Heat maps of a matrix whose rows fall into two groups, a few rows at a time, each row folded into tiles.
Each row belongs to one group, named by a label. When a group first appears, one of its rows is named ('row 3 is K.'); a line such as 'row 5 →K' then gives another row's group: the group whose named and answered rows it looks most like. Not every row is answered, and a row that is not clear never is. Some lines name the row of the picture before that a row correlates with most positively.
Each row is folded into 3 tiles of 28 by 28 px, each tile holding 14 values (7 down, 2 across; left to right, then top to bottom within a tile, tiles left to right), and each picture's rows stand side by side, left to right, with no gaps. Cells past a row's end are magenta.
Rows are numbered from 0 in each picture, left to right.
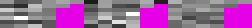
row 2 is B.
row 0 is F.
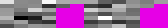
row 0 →B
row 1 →F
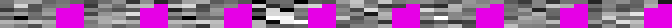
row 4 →B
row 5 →F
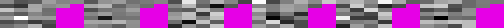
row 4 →B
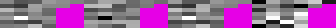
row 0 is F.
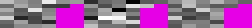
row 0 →B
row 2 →B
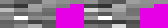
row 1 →F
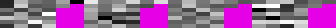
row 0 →B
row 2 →B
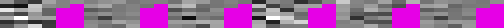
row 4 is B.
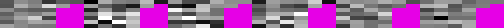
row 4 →B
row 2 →F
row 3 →B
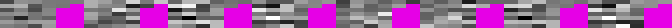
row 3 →F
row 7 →F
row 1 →B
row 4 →B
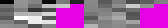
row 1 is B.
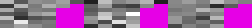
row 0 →B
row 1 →B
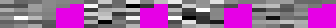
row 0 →F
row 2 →B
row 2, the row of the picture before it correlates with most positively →0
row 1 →B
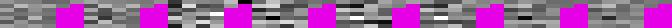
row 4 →F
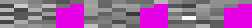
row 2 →F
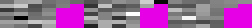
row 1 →B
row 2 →F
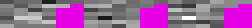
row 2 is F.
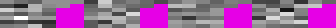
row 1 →B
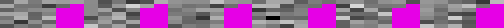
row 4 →B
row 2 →B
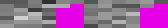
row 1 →B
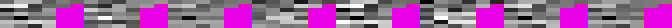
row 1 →F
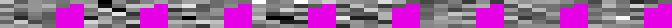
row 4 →B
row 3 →B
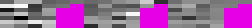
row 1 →B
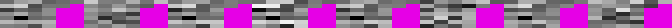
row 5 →B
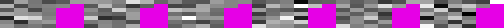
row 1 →B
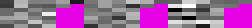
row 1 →B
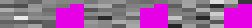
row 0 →F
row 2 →B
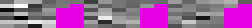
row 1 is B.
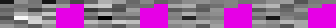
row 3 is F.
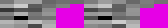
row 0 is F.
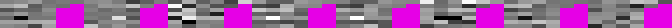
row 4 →F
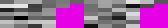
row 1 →B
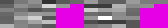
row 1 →F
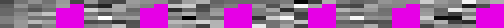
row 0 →B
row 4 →F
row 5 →B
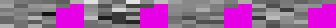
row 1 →B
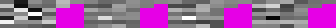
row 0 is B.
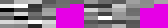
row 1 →F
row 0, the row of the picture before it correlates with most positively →3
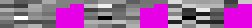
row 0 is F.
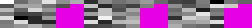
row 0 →B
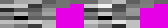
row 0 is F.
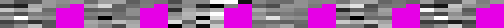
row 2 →B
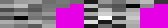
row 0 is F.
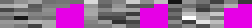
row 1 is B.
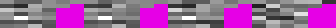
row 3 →B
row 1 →F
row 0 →F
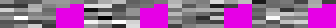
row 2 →B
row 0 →F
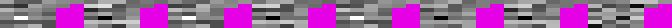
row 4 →F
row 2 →F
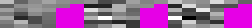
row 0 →B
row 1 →F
